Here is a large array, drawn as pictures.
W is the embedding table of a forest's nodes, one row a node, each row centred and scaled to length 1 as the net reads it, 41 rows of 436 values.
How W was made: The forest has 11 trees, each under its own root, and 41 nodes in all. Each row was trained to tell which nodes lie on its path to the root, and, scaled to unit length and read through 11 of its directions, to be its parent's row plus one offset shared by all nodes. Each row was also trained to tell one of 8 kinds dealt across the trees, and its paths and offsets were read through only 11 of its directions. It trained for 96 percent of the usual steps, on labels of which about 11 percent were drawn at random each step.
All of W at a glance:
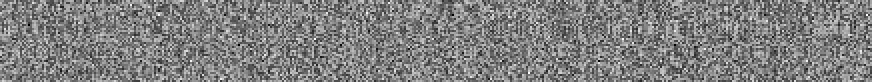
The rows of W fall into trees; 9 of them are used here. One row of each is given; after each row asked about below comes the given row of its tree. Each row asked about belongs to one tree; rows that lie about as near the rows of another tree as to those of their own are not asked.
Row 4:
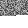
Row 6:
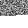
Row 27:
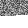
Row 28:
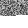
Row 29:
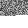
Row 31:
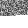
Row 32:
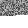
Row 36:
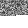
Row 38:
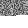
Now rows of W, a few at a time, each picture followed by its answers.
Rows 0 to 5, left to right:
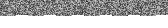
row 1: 29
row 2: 31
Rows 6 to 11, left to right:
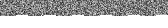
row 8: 38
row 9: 27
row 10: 31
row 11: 38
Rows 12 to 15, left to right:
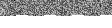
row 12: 36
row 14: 38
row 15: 4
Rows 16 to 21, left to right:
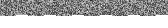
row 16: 38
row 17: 28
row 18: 6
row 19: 31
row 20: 28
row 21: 27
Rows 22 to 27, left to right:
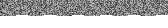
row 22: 36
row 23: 32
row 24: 4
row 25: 4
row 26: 32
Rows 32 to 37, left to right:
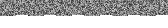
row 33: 6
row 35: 4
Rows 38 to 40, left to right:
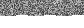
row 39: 6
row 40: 28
